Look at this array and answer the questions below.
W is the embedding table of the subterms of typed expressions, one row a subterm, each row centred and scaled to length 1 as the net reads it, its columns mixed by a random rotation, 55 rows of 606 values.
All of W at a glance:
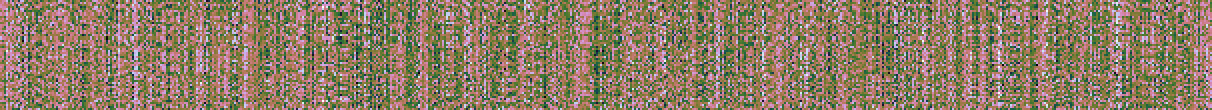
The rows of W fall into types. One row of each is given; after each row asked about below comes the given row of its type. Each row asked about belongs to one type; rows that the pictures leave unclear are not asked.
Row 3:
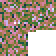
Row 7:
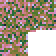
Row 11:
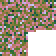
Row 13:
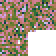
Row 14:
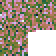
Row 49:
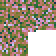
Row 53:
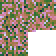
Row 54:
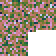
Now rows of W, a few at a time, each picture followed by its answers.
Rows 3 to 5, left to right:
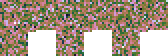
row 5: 49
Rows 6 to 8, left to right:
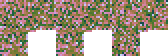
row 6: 7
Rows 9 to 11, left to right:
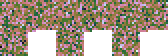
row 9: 53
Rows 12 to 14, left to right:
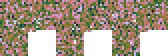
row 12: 3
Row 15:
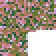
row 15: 7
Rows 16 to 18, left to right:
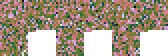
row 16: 14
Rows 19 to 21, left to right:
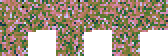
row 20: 14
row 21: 7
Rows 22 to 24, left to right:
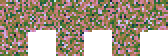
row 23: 11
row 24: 3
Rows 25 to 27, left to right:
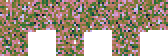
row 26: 13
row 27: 49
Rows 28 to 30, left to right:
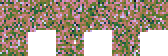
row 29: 13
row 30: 14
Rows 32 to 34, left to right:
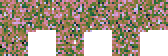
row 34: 49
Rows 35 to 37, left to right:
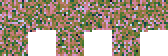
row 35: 14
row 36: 54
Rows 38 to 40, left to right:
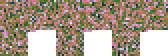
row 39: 53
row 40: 53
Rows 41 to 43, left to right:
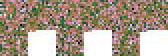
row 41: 13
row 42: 53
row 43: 13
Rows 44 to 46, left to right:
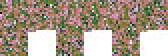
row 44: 54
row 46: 13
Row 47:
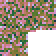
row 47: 7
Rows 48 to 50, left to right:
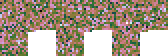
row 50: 3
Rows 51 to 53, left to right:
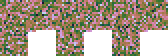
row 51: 11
